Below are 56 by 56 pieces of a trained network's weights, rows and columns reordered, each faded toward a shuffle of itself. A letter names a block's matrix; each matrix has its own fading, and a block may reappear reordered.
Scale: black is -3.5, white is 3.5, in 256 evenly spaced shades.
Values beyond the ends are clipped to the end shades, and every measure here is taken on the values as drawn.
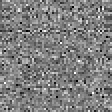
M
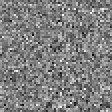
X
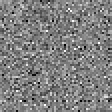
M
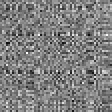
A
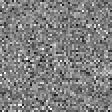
M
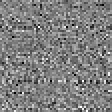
M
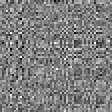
A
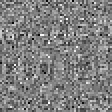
M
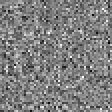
M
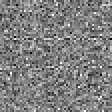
M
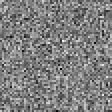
X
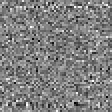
M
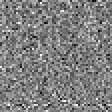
M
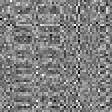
A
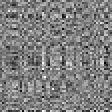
A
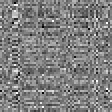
A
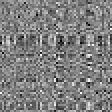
A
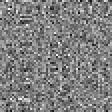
M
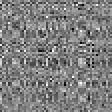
A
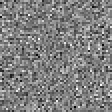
X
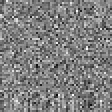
M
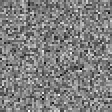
X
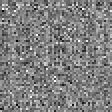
M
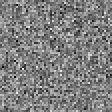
X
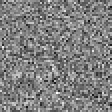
X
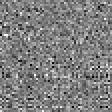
M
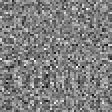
M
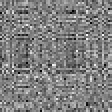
A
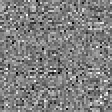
M
